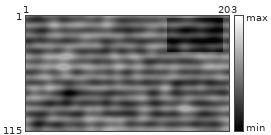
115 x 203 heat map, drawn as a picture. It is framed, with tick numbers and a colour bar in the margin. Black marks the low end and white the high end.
Ninth with the lowest average: top right. Stripes: horizontal, repeating 11 times. Odd patch: lower, in the top right.
